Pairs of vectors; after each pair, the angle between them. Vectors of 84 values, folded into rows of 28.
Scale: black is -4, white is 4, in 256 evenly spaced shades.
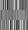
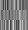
nearly parallel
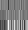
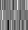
partly opposed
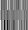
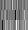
orthogonal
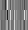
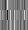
nearly parallel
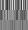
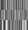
orthogonal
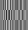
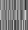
orthogonal
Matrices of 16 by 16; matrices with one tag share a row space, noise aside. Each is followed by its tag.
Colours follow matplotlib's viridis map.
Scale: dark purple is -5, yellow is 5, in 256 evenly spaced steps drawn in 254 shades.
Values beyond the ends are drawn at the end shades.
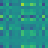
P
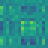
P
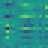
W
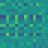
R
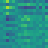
W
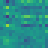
W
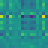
P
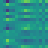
W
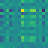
P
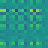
R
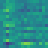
W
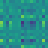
P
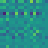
R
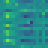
W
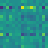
P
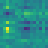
W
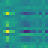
W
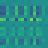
R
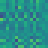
R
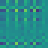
R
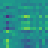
W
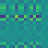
R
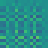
R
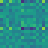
P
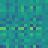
R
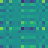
P
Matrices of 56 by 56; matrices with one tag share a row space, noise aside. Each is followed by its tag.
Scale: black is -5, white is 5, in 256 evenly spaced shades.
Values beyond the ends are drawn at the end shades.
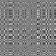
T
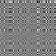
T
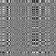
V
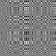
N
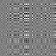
N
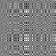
N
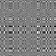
T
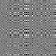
N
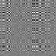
V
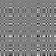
T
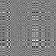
V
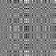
N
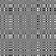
T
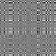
T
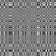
T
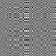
N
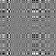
V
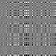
N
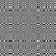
T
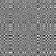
T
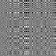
N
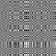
N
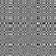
T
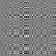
N
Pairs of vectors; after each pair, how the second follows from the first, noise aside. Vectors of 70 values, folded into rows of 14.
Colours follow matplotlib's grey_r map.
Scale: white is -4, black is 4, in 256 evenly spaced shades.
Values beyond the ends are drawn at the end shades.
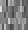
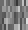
reversed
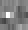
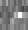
reversed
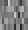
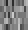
reversed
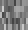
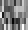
scaled up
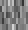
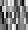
scaled up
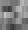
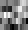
scaled up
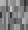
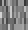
sign-scrambled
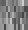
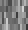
wrapped around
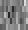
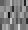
sign-scrambled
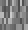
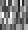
scaled up
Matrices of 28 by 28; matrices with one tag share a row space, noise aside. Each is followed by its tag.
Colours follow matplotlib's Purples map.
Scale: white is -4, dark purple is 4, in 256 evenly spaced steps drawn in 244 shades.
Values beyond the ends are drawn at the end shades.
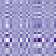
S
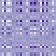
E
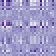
E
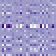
E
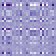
E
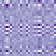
S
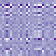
S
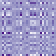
E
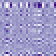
S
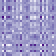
E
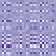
E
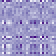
E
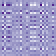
E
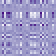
E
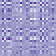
E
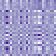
S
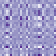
S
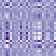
S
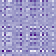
E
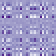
E
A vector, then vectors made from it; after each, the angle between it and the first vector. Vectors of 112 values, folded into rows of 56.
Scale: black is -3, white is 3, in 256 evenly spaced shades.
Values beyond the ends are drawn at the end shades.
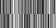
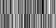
nearly parallel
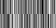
nearly parallel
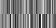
partly opposed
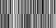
nearly parallel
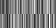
partly aligned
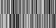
nearly opposite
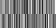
orthogonal
